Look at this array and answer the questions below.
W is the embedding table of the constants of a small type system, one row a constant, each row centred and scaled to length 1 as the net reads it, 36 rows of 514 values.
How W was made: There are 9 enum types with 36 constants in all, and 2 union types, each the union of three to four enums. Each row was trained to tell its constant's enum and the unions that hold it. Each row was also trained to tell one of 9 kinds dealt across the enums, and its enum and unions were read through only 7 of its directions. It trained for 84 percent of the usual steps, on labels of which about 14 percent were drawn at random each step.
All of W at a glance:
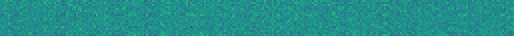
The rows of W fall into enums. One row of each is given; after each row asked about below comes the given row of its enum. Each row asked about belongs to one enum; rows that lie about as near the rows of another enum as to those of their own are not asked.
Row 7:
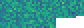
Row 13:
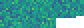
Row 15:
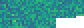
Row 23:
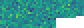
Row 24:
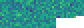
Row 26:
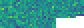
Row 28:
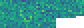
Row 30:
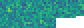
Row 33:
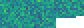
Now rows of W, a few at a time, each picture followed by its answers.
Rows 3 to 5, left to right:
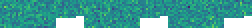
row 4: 24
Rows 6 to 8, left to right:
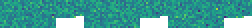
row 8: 23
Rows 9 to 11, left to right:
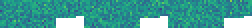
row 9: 23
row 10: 26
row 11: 28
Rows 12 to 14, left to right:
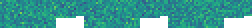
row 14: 15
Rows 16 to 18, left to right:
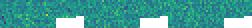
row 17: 23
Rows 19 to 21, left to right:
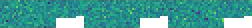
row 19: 30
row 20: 7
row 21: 13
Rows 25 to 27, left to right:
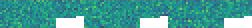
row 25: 13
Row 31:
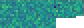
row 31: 24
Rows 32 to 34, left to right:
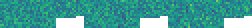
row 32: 13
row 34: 24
